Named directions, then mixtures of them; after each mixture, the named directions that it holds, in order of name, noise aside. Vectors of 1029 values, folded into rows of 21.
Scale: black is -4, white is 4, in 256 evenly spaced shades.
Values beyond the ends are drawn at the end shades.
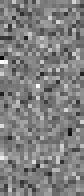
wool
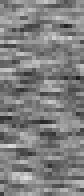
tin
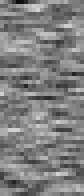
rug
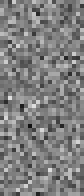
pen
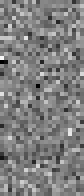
wool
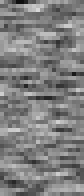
rug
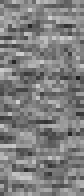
tin, wool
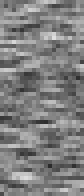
rug, tin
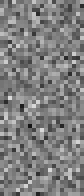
pen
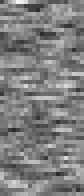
rug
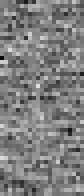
rug, wool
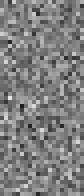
pen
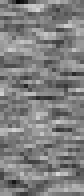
rug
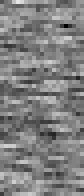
rug, tin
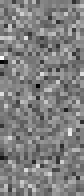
wool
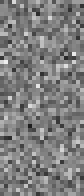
pen, wool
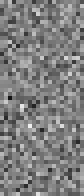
pen
